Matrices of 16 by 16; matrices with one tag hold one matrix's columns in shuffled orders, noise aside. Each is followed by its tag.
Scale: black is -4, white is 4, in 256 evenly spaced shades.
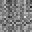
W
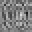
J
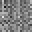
W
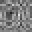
J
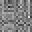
W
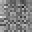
W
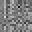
W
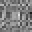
J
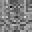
W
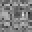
J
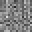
W
